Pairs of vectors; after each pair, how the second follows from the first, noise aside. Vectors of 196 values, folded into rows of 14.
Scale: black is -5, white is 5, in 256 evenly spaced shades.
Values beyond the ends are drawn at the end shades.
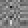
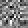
scaled up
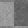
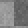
copied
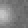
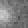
copied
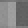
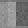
copied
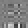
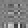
copied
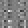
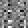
scaled up
